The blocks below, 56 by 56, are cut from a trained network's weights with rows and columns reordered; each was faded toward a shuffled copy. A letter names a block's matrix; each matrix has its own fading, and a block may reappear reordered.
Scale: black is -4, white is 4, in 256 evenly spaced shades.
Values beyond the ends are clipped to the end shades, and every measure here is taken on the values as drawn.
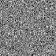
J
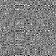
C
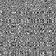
C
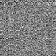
C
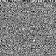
C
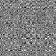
C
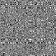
C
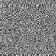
C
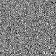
J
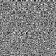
C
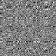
C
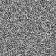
J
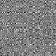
C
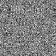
J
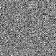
J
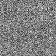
J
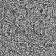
J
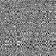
C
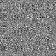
C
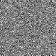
J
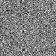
J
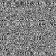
C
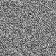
J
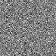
J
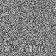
J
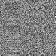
J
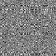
C
